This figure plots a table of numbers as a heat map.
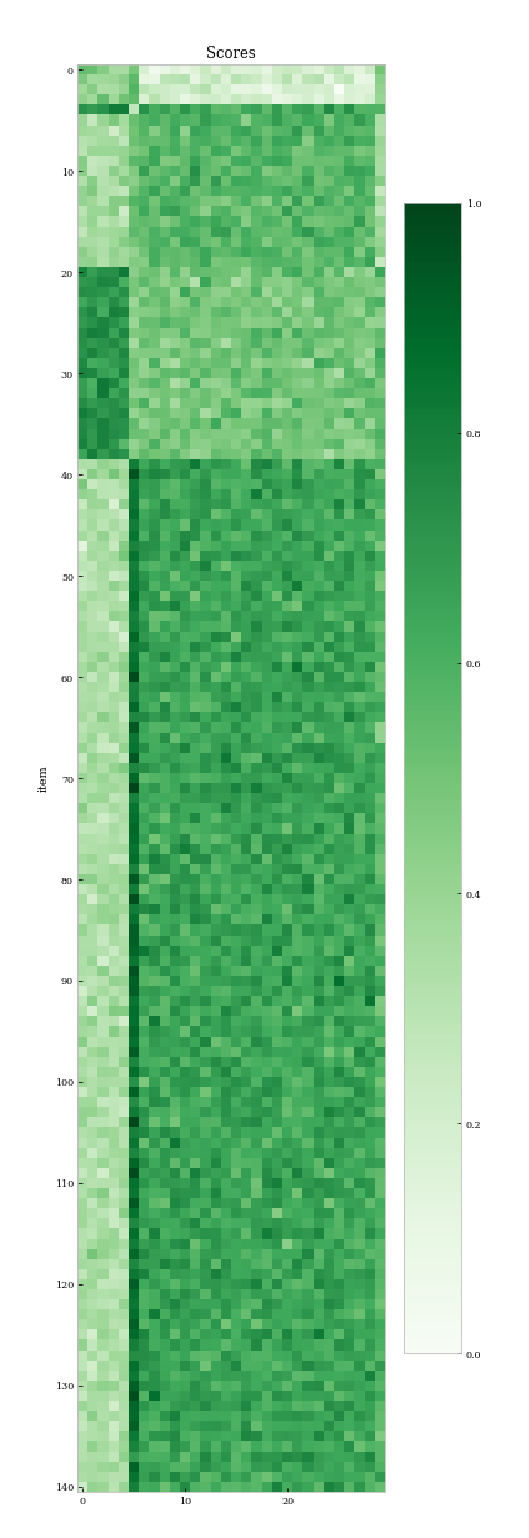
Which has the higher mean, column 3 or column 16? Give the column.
16
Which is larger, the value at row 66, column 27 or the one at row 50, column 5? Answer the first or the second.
the second
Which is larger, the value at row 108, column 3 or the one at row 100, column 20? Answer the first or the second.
the second
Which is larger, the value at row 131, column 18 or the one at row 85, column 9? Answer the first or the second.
the second
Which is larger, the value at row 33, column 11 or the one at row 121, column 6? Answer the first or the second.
the second
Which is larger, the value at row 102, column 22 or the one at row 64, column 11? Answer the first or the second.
the second
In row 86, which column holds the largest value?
5
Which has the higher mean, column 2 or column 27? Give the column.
27
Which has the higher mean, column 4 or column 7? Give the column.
7
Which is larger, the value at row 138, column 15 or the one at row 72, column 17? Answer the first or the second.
the second
